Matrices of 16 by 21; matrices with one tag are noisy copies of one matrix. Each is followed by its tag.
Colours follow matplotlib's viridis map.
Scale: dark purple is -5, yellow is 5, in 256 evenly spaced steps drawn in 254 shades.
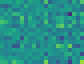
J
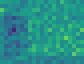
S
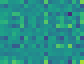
J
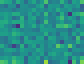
J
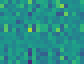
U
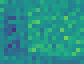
S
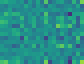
J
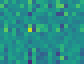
U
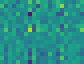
U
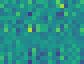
U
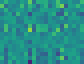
U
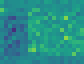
S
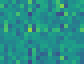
U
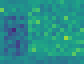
S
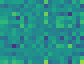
J
